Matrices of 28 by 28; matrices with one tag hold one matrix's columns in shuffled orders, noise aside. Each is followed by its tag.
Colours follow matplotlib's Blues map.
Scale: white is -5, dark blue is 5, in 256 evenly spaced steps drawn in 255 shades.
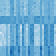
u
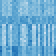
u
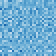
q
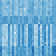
u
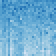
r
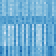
u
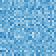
q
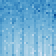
r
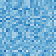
q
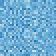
q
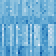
u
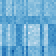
u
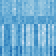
u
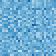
q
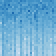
r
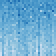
r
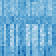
u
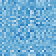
q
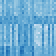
u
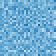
q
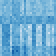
u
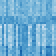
u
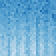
r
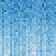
r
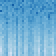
r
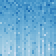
r
